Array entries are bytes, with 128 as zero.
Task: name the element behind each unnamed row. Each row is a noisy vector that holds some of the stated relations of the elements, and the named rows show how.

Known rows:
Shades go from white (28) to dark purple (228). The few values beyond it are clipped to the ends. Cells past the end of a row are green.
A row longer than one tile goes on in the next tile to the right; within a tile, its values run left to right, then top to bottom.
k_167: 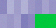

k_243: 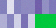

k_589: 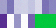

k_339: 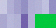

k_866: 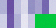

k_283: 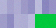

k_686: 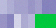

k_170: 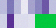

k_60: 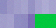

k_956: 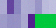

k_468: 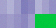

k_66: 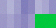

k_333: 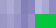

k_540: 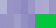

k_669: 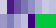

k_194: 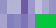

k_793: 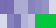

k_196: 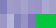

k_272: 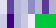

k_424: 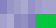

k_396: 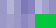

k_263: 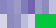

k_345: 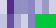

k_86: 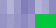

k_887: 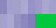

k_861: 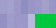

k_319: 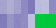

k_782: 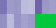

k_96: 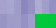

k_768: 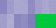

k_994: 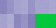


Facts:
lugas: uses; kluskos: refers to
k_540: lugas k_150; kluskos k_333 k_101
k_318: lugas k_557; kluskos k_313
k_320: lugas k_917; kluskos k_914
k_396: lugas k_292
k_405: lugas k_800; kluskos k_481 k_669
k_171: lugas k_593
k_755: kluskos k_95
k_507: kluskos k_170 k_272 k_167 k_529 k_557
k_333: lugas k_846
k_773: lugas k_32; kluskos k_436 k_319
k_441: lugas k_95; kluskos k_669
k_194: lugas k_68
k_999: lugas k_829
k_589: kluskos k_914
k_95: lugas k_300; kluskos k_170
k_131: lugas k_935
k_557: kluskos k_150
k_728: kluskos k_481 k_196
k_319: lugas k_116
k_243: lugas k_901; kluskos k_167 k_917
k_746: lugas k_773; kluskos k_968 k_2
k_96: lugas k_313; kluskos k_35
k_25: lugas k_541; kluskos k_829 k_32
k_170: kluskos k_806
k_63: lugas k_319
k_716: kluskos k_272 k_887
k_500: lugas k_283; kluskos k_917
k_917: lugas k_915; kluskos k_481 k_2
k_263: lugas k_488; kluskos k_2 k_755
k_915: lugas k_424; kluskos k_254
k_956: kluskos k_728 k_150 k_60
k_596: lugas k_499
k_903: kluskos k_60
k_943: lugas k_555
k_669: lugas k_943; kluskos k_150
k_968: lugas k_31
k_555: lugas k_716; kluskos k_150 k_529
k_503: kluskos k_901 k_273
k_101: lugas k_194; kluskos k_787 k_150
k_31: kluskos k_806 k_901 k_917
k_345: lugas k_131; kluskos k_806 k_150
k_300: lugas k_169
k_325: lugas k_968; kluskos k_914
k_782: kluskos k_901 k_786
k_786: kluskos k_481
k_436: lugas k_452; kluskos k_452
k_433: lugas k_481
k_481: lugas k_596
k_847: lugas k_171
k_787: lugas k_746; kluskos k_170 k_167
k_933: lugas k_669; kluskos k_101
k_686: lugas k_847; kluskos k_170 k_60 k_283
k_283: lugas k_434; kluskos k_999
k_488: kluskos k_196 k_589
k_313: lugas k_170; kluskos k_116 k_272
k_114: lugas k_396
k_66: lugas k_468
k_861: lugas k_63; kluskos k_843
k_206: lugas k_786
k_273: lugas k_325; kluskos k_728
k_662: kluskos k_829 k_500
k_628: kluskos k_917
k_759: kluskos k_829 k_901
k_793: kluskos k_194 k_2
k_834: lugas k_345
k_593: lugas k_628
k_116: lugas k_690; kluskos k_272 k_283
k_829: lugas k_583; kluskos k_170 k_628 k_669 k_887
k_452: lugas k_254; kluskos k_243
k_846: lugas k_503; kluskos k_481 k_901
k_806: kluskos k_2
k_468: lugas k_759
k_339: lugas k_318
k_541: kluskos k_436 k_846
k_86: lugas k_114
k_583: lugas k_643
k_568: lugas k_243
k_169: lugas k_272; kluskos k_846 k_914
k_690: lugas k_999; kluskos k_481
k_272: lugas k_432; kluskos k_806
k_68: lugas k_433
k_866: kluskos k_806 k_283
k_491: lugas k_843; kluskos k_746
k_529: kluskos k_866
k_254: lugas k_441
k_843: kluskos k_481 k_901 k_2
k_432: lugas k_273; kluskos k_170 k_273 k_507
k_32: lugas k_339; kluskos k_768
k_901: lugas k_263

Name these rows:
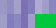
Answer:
k_968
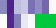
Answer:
k_806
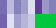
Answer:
k_846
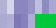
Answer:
k_254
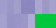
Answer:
k_491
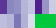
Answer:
k_843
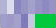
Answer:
k_452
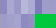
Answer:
k_662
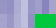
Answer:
k_716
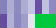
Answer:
k_690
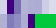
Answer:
k_557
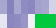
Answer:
k_746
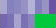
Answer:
k_273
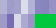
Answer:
k_507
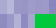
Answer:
k_25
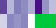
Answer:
k_917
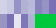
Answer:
k_787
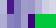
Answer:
k_150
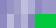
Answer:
k_541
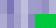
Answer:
k_529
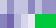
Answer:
k_116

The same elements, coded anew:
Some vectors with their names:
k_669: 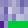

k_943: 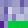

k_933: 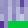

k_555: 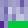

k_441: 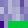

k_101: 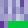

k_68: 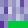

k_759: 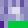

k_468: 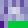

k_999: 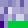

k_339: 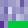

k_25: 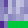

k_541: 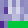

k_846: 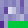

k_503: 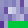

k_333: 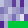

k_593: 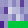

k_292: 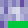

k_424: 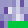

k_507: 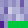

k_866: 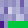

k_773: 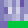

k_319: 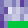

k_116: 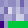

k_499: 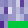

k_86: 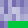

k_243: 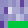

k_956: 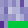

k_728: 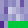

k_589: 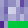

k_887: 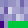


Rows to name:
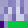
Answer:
k_318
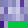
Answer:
k_31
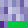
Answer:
k_686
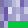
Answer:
k_786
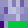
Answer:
k_843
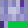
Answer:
k_169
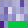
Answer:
k_557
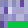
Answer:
k_755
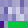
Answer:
k_716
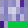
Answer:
k_325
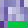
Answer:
k_903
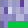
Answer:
k_263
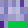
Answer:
k_432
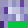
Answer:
k_628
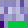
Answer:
k_272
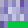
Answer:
k_320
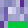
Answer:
k_488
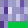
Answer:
k_481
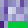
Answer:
k_196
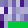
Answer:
k_968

